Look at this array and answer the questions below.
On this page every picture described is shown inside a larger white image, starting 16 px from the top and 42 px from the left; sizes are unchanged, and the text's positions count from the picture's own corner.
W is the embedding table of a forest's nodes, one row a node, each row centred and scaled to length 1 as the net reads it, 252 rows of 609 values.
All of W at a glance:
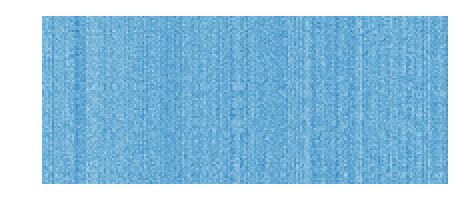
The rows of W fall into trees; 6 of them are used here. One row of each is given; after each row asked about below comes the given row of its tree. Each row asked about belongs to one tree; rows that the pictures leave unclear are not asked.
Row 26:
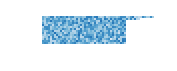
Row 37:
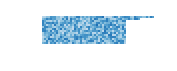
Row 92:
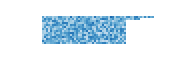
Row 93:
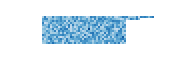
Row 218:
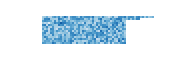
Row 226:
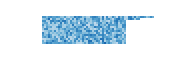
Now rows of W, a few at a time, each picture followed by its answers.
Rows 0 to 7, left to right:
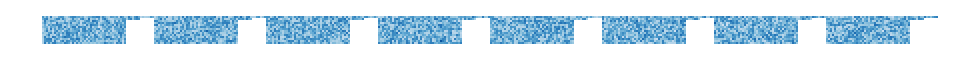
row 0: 92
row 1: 37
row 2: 226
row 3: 218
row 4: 26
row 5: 26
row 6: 226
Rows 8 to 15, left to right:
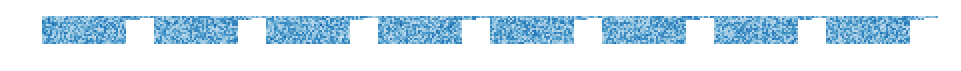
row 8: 37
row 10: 218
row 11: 218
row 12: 26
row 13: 37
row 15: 26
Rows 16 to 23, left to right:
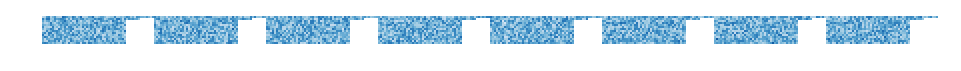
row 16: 218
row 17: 26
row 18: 26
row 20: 226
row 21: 37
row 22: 37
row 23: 37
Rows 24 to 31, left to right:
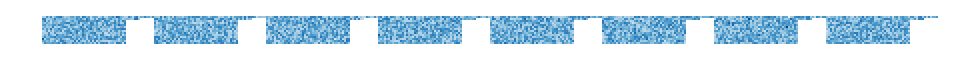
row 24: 92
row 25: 218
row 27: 226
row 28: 93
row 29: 37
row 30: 37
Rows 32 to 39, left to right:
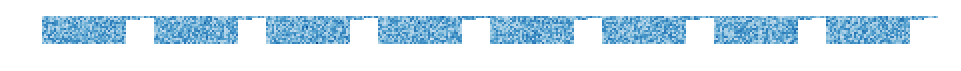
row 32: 37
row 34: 93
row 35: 93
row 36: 26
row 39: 226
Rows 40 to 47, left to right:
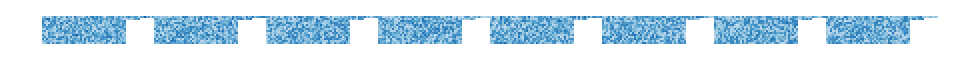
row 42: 92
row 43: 26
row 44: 93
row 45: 218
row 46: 26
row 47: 92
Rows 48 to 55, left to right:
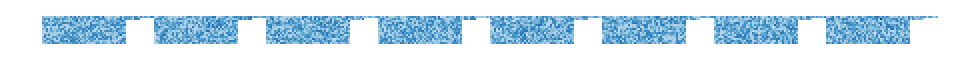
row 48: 92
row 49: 37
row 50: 37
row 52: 92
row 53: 26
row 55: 218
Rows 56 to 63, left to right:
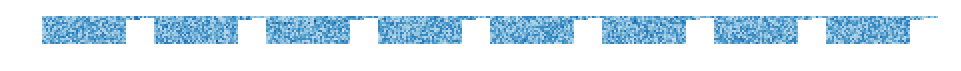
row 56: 92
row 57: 92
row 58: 37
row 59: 37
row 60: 37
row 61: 26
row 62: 37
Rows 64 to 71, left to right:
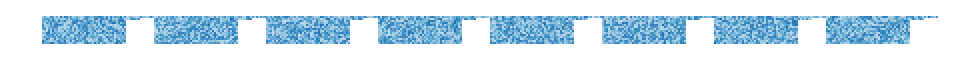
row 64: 26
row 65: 92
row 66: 92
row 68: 218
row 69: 92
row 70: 26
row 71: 37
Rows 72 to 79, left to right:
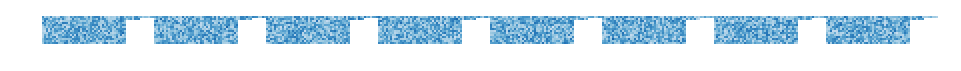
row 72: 92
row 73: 226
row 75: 226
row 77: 26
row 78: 92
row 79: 92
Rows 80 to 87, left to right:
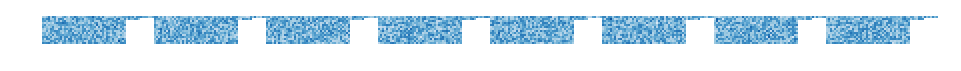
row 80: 218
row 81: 26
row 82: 226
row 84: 37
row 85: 226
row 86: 92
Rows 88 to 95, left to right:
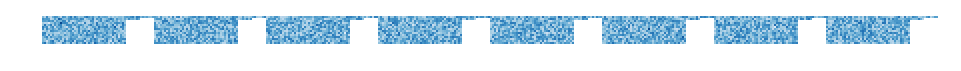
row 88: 218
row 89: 26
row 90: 37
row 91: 93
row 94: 92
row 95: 26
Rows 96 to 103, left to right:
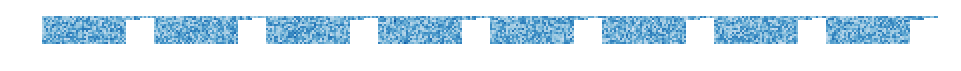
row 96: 92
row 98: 92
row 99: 218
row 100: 26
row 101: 226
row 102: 37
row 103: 37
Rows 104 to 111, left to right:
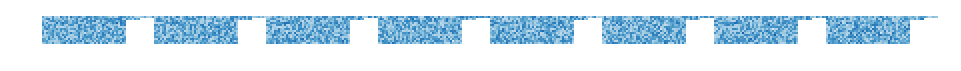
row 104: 26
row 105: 218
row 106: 37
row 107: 93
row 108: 37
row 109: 93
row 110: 37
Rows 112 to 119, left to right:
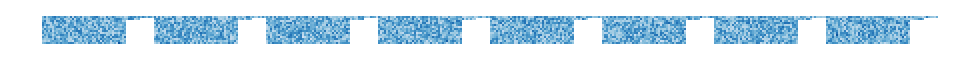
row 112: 226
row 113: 92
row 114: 92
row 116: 26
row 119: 26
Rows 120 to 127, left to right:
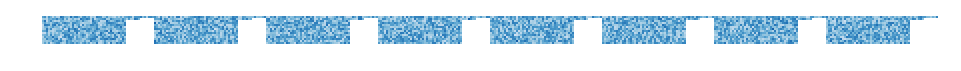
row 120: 92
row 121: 26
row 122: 92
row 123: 37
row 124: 37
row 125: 218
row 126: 26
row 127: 92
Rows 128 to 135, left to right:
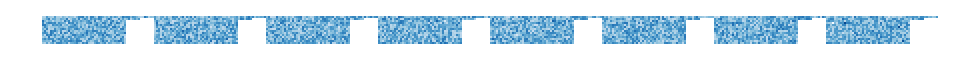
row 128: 37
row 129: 92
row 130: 93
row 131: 218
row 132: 37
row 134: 37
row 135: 218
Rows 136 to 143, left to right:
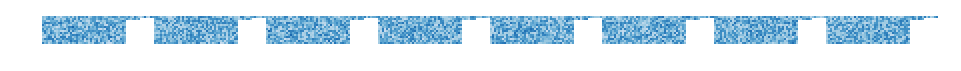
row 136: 37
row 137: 26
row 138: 92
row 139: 92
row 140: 92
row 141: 37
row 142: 26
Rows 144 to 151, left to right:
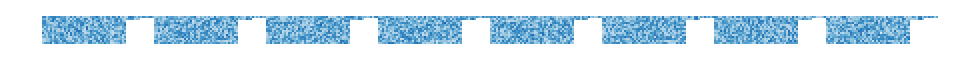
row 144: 226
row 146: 37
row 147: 92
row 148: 92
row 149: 92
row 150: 26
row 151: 92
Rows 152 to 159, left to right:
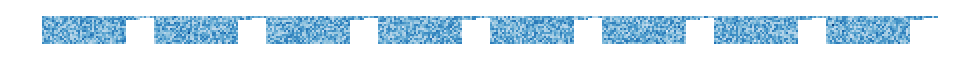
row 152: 26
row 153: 92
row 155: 218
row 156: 26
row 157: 37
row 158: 218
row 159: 93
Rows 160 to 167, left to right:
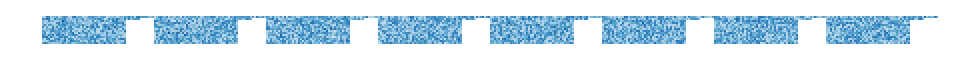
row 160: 218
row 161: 37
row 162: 26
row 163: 93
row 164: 218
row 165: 26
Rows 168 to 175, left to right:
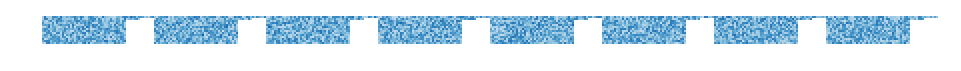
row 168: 93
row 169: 37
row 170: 37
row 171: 37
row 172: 92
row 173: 37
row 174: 226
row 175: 92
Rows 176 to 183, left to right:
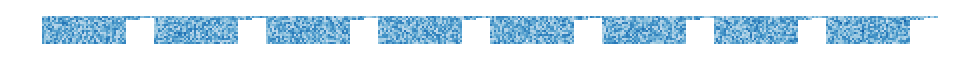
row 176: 218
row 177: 92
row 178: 92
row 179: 226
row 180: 226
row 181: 92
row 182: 26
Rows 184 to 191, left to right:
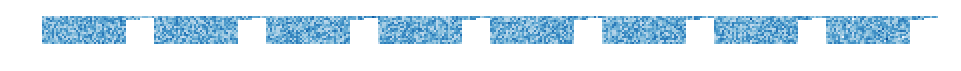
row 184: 26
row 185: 218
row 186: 92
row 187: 92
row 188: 37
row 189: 92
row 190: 37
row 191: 226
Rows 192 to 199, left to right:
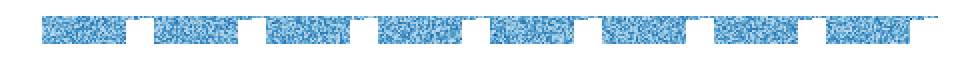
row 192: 92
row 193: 218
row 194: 26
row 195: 92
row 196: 26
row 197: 93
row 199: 37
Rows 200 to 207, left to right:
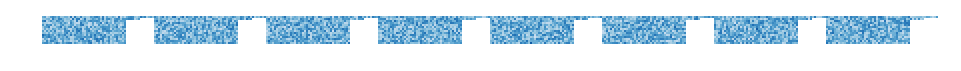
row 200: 226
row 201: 92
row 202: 92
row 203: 26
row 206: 26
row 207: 26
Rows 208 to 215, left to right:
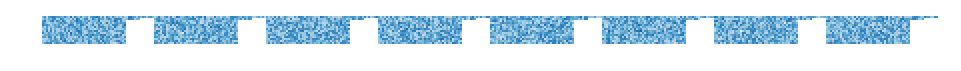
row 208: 226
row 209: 218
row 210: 92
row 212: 218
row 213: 26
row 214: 226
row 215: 226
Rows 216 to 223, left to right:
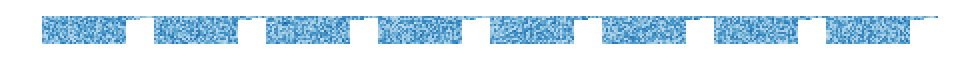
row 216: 26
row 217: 26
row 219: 26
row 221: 92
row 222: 26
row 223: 26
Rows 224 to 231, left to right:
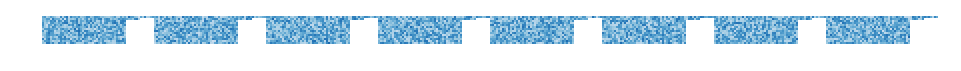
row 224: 26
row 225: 92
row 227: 226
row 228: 37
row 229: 226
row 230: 92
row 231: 226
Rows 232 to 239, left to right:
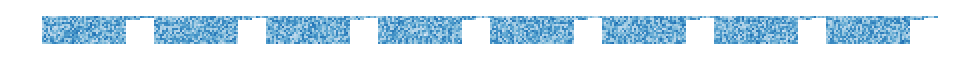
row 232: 92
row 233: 37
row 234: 26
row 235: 218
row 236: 26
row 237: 26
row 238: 26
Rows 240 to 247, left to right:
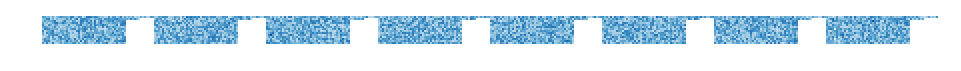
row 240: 26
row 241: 37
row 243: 92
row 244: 37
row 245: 92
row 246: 26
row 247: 26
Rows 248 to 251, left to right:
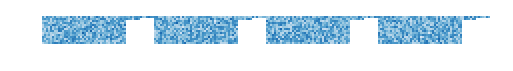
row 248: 92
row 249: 26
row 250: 37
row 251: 226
